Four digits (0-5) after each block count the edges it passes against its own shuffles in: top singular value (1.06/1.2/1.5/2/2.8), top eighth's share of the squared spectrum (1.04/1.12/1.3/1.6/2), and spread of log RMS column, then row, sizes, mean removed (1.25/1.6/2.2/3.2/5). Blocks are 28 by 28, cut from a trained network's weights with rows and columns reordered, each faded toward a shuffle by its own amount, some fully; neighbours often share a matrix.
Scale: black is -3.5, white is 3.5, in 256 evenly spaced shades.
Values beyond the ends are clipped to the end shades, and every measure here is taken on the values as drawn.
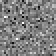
0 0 0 0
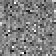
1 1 0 0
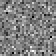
0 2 0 0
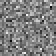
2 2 1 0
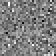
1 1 1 0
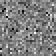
0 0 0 0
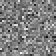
1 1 0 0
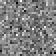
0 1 0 0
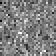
1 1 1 0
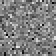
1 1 0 0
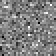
0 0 0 0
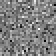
0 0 0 0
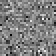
0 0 1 0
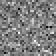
0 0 0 0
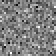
0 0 0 0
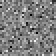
0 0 0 0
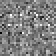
2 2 0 2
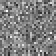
1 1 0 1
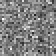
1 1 0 1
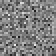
1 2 0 0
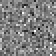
1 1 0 0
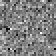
1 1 0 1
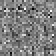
1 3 0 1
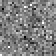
0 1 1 0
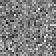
1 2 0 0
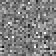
1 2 0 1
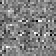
2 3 0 2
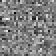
2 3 1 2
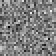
1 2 0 0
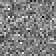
1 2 0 1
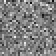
2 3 0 1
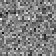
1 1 0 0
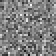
1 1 0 1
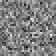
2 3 1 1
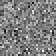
1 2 0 0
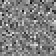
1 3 0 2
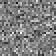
1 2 0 1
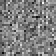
1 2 0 1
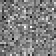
1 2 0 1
